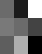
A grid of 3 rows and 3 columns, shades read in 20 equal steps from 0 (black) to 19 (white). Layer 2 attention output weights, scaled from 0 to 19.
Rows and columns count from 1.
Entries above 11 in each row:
1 0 1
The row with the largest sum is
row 1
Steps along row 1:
down up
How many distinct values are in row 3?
3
